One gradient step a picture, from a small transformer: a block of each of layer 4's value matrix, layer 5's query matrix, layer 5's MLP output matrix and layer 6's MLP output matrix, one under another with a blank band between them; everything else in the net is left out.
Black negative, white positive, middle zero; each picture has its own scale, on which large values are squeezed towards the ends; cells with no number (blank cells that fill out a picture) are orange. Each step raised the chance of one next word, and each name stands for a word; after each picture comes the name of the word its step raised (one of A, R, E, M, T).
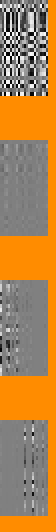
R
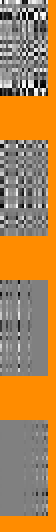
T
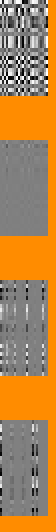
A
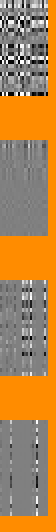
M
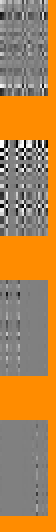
T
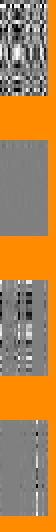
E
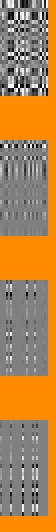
T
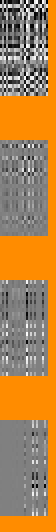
E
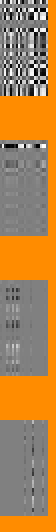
A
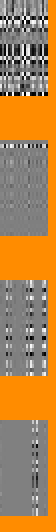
M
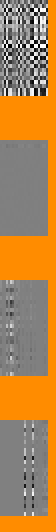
E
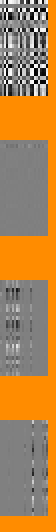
A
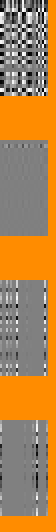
M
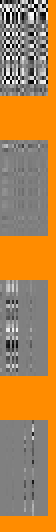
R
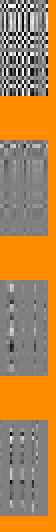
R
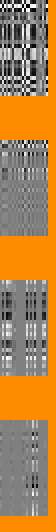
E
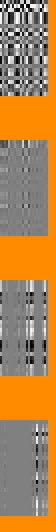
R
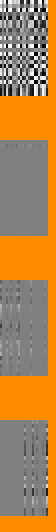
A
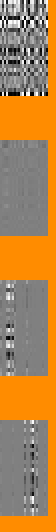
M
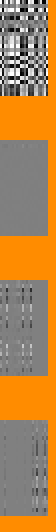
A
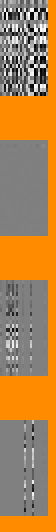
E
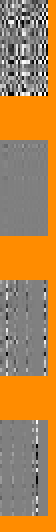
M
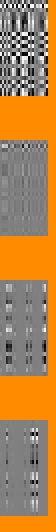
R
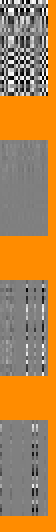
A
